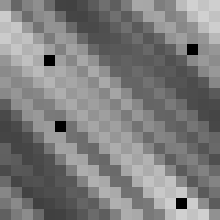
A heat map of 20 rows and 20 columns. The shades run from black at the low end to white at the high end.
Neither half mirrors the other. No overall slope runs across the table. The grain runs diagonally down to the right. There are four isolated cells, each far lower than the cells round it.
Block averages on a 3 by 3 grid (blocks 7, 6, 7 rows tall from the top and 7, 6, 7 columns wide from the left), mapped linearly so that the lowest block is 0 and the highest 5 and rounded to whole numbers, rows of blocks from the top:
5 1 4
3 5 1
0 4 4
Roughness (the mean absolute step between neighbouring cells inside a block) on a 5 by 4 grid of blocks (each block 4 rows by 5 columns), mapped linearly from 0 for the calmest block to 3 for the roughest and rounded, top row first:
1011 | 1101 | 1110 | 0111 | 1113
